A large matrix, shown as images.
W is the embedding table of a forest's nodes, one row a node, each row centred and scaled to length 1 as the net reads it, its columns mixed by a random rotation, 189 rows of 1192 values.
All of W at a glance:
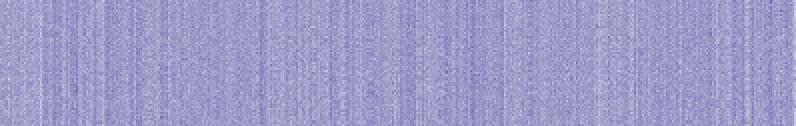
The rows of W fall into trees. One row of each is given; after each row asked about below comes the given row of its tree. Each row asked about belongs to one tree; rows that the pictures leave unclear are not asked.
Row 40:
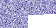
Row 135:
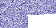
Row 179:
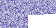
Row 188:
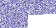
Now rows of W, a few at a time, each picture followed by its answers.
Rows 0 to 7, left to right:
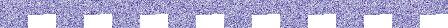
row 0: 179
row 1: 188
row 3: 179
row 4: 40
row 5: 188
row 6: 179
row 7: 40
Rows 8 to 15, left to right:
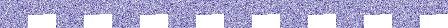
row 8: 40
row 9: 188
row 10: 40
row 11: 188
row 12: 135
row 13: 188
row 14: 179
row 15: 179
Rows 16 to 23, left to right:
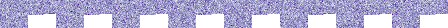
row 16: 179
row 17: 40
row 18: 40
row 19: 188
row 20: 188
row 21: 179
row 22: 179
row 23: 135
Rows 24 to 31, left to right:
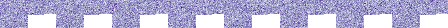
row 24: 188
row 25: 40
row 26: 188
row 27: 179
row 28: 179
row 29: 188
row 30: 179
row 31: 188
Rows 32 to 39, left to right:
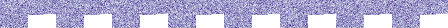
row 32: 40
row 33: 188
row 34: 135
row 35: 179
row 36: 188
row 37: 179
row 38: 40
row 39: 188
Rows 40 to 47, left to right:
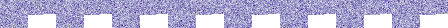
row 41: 40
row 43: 179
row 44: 135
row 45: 179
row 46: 188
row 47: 135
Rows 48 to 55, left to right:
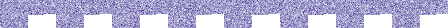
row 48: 179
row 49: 188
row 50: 179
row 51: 179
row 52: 135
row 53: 179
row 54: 188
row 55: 188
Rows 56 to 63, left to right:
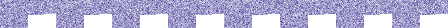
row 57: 40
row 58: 188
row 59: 135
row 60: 40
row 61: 179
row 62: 135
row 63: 188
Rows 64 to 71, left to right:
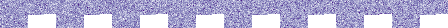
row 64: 188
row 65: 40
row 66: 179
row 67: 188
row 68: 40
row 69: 188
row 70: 179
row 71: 188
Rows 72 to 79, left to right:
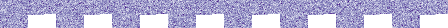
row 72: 135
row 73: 135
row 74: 179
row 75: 188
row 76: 188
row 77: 179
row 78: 135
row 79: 179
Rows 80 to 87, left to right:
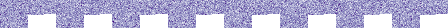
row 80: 135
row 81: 188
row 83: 135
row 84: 179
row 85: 40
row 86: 188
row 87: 179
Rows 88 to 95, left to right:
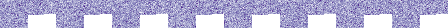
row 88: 188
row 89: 179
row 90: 188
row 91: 179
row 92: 135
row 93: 188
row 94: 40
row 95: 188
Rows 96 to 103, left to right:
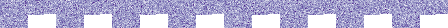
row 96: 188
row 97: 188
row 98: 135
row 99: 188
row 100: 179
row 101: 40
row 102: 40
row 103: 179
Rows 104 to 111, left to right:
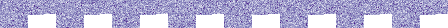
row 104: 179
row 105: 188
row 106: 188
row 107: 188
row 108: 135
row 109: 135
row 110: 188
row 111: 179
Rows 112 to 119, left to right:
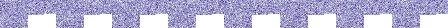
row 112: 188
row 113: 179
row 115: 40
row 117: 188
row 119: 188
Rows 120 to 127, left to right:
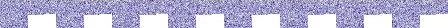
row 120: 179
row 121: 179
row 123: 135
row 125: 179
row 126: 179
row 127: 135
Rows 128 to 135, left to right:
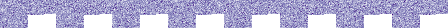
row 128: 135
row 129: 179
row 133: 188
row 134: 179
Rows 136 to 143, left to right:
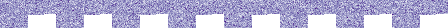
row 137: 135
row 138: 135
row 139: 179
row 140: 179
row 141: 188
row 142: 179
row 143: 135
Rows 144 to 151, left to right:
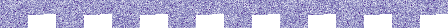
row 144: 40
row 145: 135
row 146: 40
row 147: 188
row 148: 188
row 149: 40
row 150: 179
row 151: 188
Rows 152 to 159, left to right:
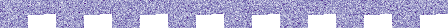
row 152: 179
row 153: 179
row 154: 188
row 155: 179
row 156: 179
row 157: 188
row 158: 188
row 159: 179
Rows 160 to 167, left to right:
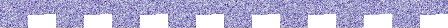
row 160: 179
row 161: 188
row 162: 188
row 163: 179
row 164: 135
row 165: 188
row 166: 188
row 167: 40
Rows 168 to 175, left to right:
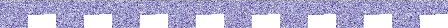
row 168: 188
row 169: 179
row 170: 188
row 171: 188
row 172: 188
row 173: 40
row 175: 179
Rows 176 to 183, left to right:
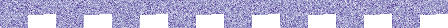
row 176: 179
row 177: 40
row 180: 135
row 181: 179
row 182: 135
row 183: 135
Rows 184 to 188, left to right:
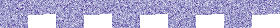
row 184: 179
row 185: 135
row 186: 179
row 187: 179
